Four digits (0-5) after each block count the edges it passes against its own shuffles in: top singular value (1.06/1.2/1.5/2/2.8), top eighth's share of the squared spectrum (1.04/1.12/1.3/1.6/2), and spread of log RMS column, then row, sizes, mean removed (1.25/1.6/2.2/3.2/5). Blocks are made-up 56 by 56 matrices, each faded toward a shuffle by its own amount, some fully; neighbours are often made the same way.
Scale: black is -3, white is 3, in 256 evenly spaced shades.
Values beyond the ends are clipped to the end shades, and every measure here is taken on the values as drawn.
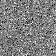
0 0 0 0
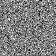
0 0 1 0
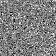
0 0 0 0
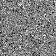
0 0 1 0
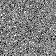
0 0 0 0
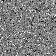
0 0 0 0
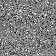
0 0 0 0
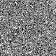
0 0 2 0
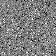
0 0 1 0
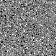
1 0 1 0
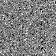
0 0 1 0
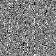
1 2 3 0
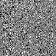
1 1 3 0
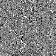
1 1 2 0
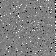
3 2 1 0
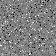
0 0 0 0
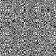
4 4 2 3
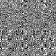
4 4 2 2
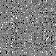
3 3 2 1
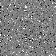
2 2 0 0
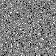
2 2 1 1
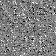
2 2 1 1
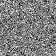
1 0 0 0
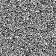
1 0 0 0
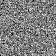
1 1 0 0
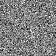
1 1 0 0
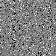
2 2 1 0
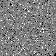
2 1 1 0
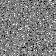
2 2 0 0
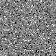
2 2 0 0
